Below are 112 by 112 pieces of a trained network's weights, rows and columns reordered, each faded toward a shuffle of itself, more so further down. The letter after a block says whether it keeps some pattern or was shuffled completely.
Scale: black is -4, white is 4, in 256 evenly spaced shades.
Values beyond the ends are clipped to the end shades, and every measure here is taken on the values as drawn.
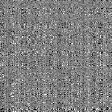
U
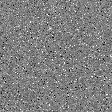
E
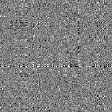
U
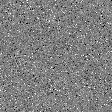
E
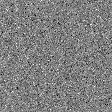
E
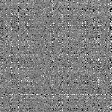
U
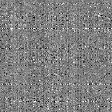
U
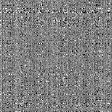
U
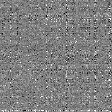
U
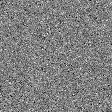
E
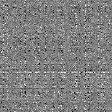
U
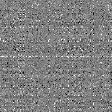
U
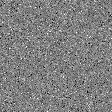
E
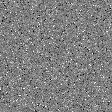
E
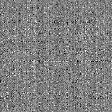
U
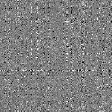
U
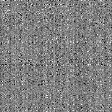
U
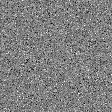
E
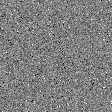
E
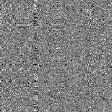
U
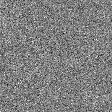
E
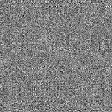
U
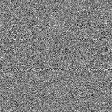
U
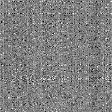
U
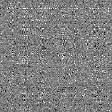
U
